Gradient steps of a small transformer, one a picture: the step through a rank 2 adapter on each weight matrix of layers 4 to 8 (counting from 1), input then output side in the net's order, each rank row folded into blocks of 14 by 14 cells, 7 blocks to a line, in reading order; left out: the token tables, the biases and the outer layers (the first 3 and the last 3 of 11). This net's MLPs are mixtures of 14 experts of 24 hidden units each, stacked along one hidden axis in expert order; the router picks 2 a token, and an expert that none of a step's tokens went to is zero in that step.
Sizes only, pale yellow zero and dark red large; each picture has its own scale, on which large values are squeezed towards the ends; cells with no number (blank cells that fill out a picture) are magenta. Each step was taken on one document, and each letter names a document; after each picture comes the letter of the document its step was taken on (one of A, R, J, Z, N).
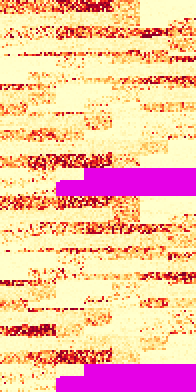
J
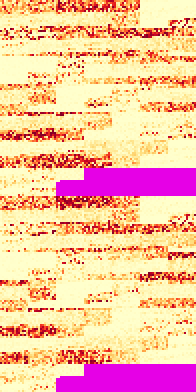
J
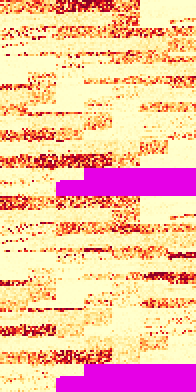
J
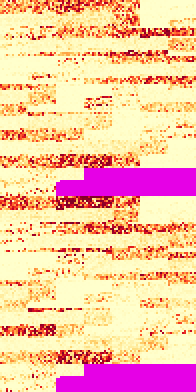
J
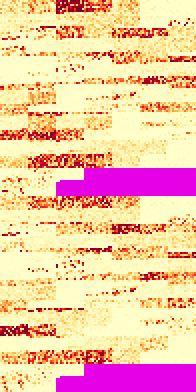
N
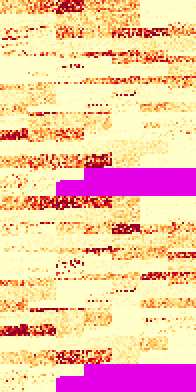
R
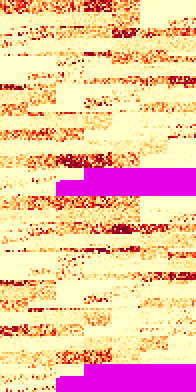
J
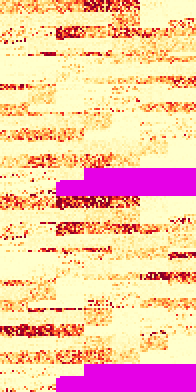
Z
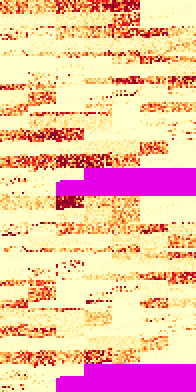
R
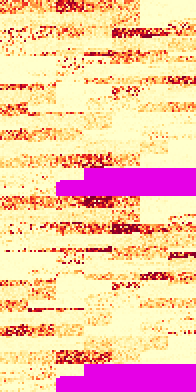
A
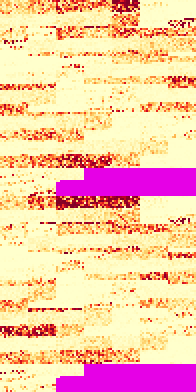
Z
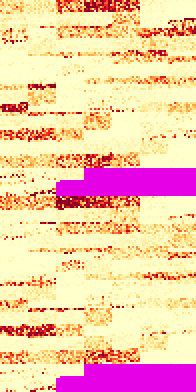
Z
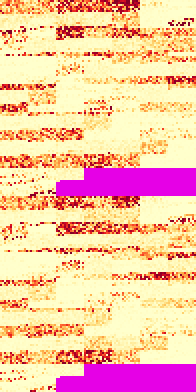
Z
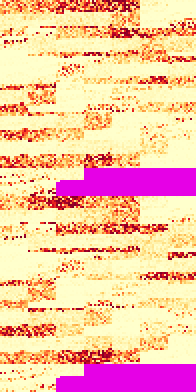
Z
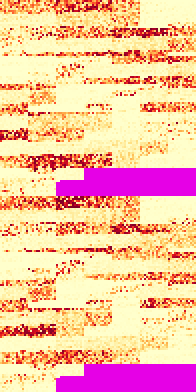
R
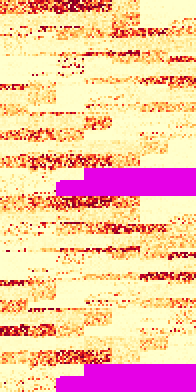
J
